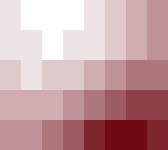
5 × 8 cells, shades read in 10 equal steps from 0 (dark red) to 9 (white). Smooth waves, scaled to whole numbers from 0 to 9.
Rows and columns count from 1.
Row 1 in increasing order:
5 6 7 8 8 9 9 9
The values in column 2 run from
5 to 9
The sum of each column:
34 36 35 32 27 22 18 17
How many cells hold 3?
2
